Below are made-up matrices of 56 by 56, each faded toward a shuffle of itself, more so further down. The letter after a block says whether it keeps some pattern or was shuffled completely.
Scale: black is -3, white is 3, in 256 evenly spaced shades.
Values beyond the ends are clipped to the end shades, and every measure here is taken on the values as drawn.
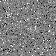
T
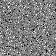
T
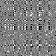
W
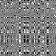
W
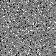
T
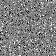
T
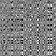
W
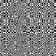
W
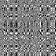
W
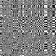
W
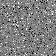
T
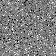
T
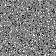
T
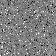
T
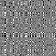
W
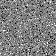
T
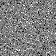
T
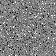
T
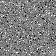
T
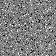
T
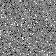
T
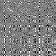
W
